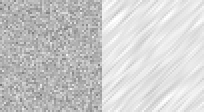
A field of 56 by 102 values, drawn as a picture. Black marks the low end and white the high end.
It is made of 1 by 2 panels. Panel 1,1: high, fine-grained. Panel 1,2: very high, slanting up to the right, faint in contrast.
